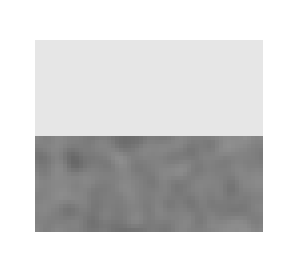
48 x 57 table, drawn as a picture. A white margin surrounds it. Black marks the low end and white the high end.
The table splits into 2 rows of 1 panel. Panel 1,1: very high, flat. Panel 2,1: middling, blotchy, faint in contrast.
